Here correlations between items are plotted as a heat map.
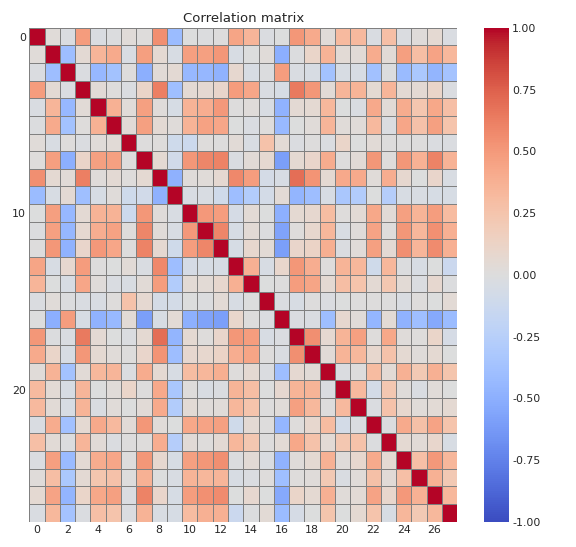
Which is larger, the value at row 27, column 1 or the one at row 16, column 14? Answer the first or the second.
the first
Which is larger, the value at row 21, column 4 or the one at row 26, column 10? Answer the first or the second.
the second
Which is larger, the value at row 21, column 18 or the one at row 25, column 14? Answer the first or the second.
the first
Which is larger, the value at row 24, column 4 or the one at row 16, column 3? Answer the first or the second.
the first
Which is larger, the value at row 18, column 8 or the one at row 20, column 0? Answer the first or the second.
the first
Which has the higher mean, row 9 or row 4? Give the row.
4
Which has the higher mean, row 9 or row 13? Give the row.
13
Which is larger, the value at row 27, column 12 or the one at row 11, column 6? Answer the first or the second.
the first
